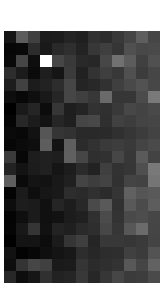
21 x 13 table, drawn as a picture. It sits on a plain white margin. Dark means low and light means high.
There is an overall slope up to the right. Values change most from cell to cell in the top left. No regular stripes run through it. On average the colour sits 20% of the way up the scale. The values are skewed, with a long tail toward high values.
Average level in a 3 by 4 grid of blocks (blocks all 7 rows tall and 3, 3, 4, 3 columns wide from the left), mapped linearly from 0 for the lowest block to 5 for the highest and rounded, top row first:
1335
0235
0135
